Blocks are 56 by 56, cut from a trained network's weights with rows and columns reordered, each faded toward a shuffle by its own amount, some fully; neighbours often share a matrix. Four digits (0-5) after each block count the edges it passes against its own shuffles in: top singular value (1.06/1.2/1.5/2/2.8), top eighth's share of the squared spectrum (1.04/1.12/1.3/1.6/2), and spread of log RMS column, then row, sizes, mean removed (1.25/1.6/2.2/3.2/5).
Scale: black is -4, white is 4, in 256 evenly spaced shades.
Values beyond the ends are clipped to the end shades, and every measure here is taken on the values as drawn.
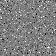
0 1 0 0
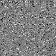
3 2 0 1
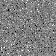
2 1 0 1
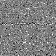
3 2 0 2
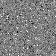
1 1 0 0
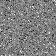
0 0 0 0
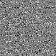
3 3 0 2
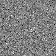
0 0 0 0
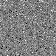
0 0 0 0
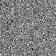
2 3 1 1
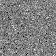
0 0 0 0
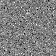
1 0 0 0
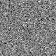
2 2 0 0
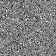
1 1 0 0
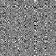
3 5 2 2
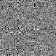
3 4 2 2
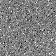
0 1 0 0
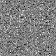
1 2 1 1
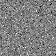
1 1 0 0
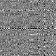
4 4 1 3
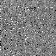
2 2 1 1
